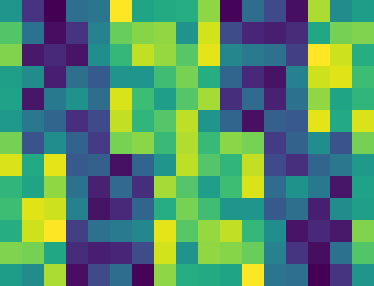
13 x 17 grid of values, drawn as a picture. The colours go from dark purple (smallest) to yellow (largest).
A half turn leaves it unchanged. No single row or column stands out from its neighbours. The values spread evenly over their range. On average the colour sits 50% of the way up the scale. Stripes running up and down repeat 2 times from left to right. No overall slope runs across the table.
